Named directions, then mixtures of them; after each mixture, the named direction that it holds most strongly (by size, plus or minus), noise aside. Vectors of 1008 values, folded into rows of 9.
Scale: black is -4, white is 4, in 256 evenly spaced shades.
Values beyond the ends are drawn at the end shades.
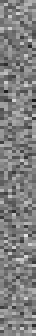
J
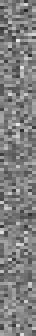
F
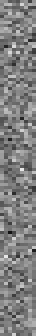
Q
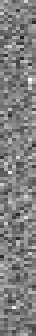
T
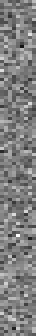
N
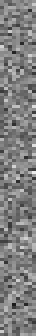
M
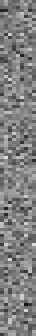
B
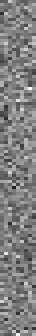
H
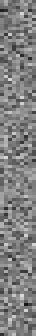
B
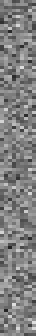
M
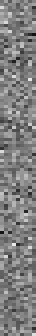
N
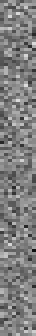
J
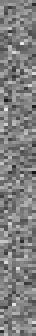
M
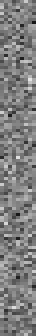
T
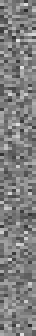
F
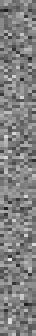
B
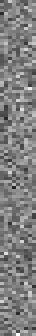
H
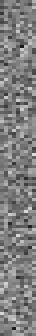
N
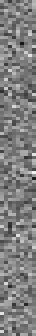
M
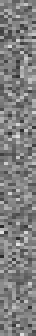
F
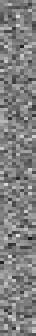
N
